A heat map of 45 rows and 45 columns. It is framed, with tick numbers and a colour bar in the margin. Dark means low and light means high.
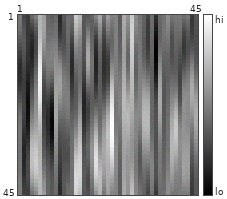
The values follow a bell shape. The grain runs up and down. The bottom middle is the ninth with the highest average.
